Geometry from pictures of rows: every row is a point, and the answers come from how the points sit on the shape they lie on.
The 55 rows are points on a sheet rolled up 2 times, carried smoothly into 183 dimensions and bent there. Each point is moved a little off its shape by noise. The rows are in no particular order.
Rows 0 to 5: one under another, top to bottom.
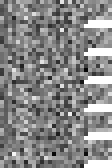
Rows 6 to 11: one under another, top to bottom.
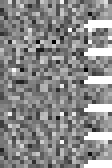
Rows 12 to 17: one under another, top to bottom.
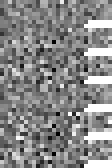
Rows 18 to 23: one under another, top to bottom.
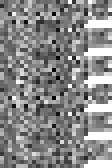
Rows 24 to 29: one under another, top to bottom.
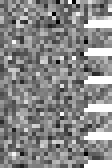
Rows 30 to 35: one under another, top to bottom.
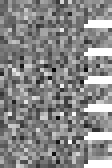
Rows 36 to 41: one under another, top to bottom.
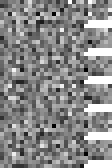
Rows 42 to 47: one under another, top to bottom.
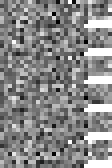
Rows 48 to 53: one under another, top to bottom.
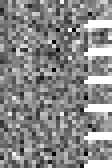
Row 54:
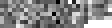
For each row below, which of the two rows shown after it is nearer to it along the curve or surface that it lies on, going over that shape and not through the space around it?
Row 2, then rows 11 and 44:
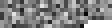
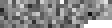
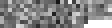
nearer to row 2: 11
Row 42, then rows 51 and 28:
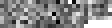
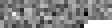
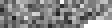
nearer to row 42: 28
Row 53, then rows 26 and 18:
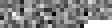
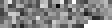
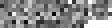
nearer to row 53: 18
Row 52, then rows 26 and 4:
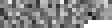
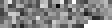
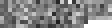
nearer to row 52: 26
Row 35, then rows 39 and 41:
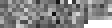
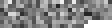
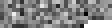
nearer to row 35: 39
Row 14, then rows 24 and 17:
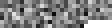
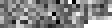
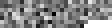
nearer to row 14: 17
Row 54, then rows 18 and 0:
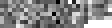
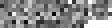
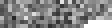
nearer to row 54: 18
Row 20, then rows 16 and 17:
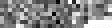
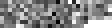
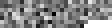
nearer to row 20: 16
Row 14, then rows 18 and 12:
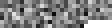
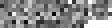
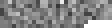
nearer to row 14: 18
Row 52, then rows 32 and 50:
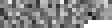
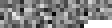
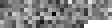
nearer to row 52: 32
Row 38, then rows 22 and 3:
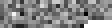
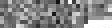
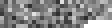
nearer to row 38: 3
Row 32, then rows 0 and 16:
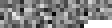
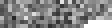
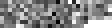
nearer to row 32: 16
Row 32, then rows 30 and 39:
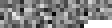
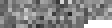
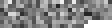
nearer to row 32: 39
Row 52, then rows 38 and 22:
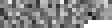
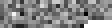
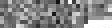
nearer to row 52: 38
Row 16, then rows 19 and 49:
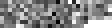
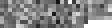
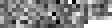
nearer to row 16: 49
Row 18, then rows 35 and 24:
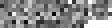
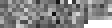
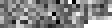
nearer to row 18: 24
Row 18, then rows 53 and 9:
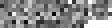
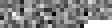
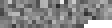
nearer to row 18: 53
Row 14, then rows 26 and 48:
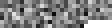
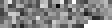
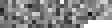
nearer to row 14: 26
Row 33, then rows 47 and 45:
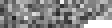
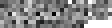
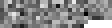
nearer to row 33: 45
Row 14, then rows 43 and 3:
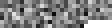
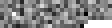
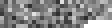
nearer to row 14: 43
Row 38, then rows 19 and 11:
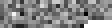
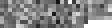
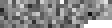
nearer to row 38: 11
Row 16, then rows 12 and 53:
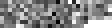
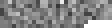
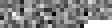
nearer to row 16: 53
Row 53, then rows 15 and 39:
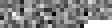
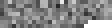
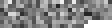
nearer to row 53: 39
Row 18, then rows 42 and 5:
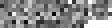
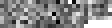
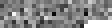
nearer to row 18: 42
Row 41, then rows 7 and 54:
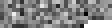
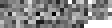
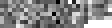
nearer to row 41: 7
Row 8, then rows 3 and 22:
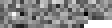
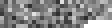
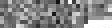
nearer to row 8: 3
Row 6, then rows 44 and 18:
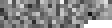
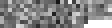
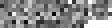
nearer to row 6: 44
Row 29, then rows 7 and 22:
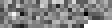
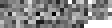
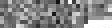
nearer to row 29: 7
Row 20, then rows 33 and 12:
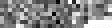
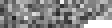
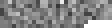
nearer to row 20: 33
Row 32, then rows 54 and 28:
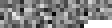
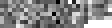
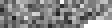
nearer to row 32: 54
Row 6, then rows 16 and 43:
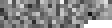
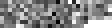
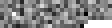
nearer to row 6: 43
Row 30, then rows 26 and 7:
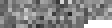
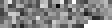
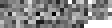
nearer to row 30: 26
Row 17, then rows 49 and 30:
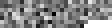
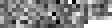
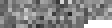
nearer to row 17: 49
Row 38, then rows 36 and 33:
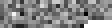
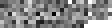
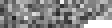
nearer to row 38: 36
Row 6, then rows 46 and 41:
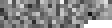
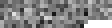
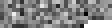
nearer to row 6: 41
